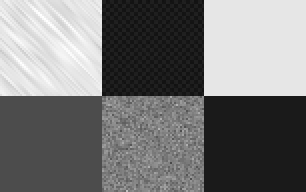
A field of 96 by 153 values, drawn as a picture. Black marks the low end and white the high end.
The table splits into 2 rows of 3 panels. Panel 1,1: very high, slanting down to the right, faint in contrast. Panel 1,2: very low, checkered, faint in contrast. Panel 1,3: very high, flat. Panel 2,1: low, flat. Panel 2,2: middling, fine-grained. Panel 2,3: very low, flat.
